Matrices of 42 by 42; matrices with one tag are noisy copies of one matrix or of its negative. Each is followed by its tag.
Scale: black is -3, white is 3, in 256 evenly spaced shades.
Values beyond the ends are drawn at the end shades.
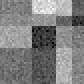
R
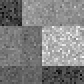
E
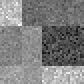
E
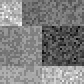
E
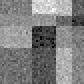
R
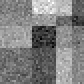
R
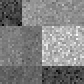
E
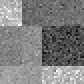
E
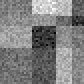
R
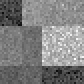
E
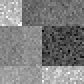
E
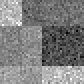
E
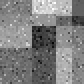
R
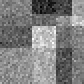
R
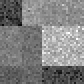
E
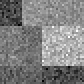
E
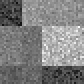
E
